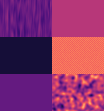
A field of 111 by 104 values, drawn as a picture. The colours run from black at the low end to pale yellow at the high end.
The table splits into 3 rows of 2 panels. Panel 1,1: low, streaked downward, faint in contrast. Panel 1,2: middling, flat. Panel 2,1: very low, flat. Panel 2,2: high, checkered, faint in contrast. Panel 3,1: low, flat. Panel 3,2: middling, blotchy, strong in contrast.
